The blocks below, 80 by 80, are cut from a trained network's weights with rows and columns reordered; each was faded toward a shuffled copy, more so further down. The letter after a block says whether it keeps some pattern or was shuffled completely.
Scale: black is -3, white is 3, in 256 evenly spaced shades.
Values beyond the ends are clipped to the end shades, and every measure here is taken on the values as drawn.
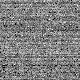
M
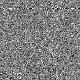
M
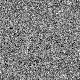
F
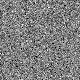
F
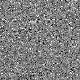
M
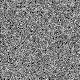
F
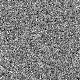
F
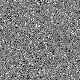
F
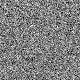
F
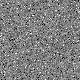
F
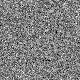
F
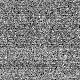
M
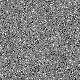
F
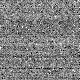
M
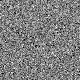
F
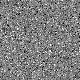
F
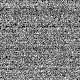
M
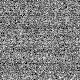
M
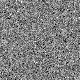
F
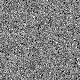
F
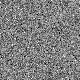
F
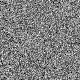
F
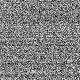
M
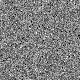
F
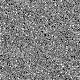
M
